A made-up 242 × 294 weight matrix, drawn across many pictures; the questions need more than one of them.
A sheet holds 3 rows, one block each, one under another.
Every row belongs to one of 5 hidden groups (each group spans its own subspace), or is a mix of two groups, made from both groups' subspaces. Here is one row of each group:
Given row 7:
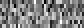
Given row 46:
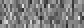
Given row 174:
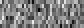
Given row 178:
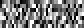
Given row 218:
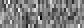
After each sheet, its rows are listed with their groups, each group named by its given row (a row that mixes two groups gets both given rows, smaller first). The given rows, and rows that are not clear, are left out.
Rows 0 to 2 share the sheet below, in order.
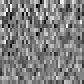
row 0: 46
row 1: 46
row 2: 174
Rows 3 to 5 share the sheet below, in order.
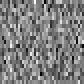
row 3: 7
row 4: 178
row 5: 46 and 218
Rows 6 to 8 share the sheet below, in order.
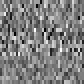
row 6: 46
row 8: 174
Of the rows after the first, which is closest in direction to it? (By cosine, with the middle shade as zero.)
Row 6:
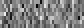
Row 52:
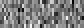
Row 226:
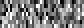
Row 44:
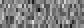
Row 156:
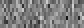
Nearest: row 156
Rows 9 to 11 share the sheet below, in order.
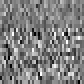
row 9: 46
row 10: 174
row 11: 218
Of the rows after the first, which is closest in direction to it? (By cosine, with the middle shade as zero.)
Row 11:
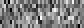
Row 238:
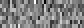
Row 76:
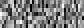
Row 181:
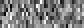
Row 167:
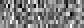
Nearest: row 76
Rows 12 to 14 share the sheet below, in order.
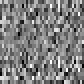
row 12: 174
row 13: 178
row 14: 174
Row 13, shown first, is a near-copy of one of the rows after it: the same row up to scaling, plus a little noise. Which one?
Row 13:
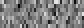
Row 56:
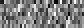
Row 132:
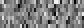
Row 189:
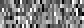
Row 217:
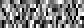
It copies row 132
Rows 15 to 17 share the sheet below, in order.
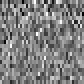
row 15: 7
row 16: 46
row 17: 7
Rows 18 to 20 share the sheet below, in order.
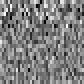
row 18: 46
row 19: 218
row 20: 7 and 178
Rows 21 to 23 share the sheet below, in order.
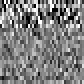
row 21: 218
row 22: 174
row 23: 174
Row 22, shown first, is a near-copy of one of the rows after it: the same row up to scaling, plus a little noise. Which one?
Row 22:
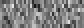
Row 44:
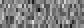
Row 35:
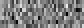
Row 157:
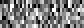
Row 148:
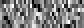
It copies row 148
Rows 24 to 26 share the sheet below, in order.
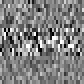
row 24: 174
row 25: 218
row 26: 218
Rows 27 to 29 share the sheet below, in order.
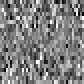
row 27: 178
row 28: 46
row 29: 46
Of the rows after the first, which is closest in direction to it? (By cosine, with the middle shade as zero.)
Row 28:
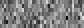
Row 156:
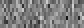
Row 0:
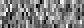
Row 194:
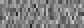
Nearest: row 156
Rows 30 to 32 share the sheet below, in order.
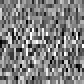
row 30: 178 and 218
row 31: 218
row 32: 7 and 174
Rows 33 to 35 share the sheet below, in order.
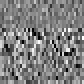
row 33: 7 and 178
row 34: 174
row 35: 174
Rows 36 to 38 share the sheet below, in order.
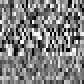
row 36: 46 and 174
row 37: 174
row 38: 174
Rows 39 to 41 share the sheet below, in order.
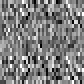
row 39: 7
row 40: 218
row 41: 7
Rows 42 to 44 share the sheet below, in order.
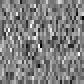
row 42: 178
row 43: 218
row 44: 174
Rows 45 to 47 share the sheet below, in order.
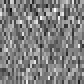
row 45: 218
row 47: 178 and 218
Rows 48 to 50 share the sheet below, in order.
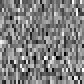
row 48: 178
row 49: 218
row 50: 7
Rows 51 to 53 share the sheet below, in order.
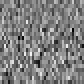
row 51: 178
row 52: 46 and 178
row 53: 46 and 174
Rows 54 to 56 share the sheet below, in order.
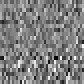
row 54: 174
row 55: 178
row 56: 178
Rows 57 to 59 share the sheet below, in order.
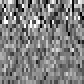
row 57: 46
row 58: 7
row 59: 46
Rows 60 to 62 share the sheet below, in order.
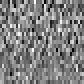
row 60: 7
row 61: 174 and 178
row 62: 178
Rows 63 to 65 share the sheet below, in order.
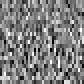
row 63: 7
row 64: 178
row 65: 174
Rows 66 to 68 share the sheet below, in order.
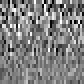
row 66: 7
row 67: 178
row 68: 218
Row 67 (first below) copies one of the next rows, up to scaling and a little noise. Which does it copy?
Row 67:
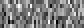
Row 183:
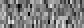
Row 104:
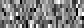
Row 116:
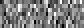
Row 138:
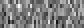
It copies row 138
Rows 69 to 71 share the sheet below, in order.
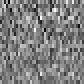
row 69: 218
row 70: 7
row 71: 218
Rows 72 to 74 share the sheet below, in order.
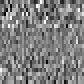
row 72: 46
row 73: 174 and 178
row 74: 218
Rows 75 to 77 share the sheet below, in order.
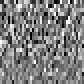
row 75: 178
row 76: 218
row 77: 178
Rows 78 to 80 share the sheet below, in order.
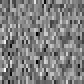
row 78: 7
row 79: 46
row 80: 46
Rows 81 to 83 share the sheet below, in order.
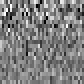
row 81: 46
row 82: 218
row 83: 7
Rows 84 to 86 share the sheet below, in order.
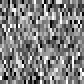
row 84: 7
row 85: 218
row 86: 46
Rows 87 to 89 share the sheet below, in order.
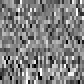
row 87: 178
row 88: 7 and 174
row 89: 218
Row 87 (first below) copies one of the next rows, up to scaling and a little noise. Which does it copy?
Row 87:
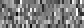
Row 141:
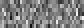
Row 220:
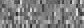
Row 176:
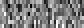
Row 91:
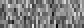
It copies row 220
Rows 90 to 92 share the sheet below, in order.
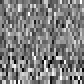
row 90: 178
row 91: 178
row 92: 7
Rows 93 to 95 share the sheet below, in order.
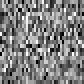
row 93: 7 and 218
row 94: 7 and 218
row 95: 46
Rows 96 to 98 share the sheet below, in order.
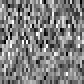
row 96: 178
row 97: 46
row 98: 46
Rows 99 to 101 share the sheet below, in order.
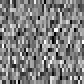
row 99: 7
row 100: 178
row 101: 7
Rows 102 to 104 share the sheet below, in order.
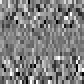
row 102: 46 and 174
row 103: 174
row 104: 178
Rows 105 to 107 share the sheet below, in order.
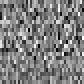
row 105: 174
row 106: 174
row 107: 7
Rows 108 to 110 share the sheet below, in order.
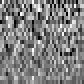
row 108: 174
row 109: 174
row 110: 174
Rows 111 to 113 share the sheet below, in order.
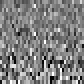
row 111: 178
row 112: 178
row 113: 7
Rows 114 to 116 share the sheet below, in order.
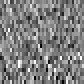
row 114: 218
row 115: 218
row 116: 178
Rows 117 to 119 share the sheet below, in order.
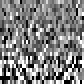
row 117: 178
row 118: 46
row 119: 174
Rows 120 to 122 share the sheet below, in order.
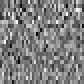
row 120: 174
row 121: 46
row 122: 178
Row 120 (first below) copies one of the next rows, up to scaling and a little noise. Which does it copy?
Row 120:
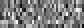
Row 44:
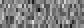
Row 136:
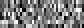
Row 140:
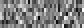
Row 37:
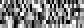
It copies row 136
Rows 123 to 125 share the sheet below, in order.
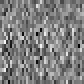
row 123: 46
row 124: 46
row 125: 46
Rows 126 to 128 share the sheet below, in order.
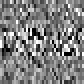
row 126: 7 and 174
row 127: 174
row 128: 174
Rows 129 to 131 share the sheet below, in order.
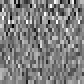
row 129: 178
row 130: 7 and 218
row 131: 218
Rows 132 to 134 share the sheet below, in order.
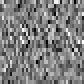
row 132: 178
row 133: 7
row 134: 46
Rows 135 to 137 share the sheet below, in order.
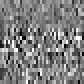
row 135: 178
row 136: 174
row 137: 218
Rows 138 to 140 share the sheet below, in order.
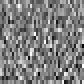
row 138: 178
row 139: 178
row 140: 174
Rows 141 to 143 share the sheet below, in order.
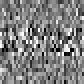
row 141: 178
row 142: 7 and 174
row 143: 218
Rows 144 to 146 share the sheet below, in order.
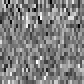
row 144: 218
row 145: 218
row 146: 46
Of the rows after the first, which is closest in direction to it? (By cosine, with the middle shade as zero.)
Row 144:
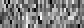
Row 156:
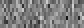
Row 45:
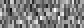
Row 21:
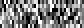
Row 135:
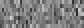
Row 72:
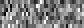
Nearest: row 45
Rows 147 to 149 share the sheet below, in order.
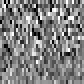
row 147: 218
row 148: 174
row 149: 46
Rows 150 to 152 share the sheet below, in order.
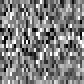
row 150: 46
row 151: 46
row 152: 46
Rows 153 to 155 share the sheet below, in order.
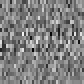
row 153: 7
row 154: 174
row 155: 178
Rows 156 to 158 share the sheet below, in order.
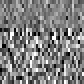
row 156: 46
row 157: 174
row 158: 218
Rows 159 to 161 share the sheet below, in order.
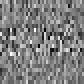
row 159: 7 and 174
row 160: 7
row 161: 218
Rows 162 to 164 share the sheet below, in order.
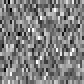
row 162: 218
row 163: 174
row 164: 46
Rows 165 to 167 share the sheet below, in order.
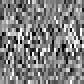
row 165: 174
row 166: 178
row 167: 174 and 218
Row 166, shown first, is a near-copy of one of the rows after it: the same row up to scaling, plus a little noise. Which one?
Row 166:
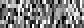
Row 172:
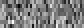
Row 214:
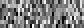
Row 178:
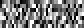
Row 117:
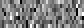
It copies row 214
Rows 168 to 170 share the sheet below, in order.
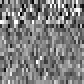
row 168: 174
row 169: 178
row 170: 46
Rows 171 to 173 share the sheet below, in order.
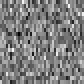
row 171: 7
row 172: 178
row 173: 7 and 174
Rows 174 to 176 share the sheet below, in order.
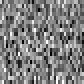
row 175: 7 and 46
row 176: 178
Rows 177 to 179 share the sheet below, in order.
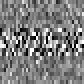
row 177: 7
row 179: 46
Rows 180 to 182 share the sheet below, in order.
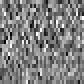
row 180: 178
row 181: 46
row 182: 218
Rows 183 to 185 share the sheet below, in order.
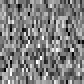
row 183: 178
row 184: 7
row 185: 46
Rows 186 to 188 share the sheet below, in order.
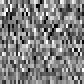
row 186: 46
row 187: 7
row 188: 7
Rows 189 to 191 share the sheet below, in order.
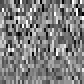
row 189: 178
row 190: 178
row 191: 7
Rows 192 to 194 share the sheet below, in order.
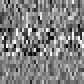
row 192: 218
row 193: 46
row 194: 7 and 178
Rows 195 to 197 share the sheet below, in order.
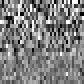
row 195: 174 and 178
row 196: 174
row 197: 46
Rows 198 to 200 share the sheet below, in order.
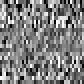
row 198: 178
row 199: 46 and 174
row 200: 174
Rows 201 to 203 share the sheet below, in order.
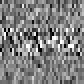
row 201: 174
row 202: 218
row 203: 174
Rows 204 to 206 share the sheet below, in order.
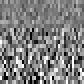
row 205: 218
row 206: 46
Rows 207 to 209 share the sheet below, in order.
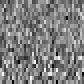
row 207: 46
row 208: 178
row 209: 178
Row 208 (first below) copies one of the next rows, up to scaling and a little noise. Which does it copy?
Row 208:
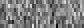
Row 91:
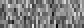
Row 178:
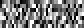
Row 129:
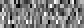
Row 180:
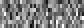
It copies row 91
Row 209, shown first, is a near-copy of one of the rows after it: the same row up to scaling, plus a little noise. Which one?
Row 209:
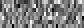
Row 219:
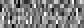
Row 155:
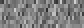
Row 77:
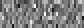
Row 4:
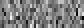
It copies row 77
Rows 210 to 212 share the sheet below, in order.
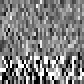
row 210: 46
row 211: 218
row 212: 46
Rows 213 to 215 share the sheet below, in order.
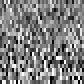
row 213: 218
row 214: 178
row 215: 7
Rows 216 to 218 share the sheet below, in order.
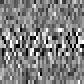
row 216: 178
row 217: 178
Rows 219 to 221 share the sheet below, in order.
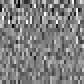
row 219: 178
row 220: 178
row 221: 7
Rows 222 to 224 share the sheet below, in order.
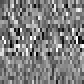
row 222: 174
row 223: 178
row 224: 178
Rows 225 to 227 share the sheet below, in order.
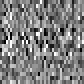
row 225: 46
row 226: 46
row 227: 7
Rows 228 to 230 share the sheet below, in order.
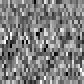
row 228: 7
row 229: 46
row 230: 46
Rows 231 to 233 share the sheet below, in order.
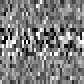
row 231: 46
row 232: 46
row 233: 7
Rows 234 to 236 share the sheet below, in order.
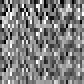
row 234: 46
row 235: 46
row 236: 46
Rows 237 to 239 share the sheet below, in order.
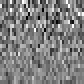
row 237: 7
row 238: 7
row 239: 174
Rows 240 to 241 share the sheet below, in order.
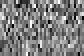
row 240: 178
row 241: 218
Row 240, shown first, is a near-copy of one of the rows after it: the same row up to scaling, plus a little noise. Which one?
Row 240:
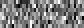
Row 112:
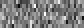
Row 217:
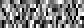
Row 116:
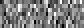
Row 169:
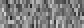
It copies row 112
